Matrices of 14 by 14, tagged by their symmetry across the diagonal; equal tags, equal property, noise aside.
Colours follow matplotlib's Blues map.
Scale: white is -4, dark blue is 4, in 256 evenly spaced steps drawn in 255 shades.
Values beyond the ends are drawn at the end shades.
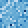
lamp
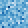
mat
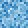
lamp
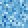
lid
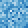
lamp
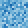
lamp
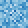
lamp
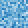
mat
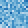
mat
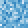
lid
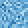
mat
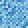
lamp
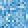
lid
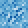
lamp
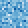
mat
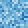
lid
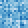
mat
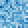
lamp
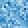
mat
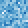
lid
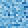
lid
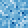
lamp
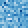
lid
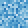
mat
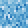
lid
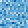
lid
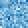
mat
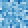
mat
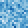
lid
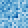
lamp
